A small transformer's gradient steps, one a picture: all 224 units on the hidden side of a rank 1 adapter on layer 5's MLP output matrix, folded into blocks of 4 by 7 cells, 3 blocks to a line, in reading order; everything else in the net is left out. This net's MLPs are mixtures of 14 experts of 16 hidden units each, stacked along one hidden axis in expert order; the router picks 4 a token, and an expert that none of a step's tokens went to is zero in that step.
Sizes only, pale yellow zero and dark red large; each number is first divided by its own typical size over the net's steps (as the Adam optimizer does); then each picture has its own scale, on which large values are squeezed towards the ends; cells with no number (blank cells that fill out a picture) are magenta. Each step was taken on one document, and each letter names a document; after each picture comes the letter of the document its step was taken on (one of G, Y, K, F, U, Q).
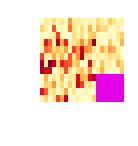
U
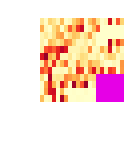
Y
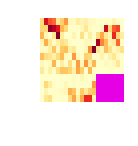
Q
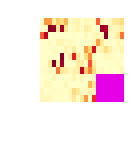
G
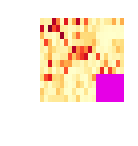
U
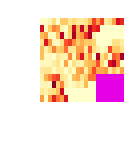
Y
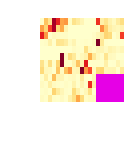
G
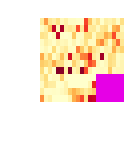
Q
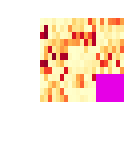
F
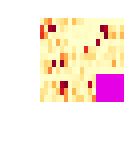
G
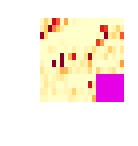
G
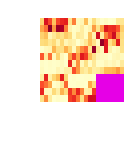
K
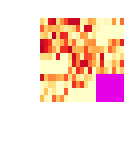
Y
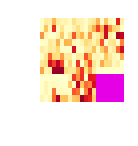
U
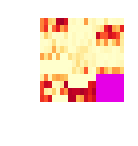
K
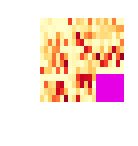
F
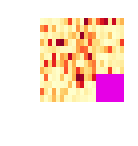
U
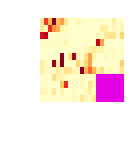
G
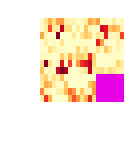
Q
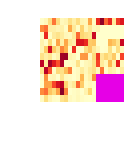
F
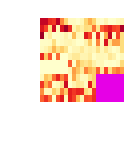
K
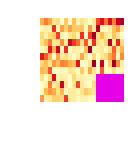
Y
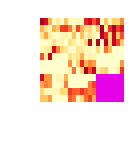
K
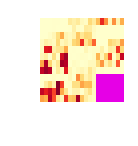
F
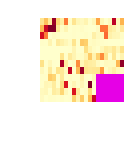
G
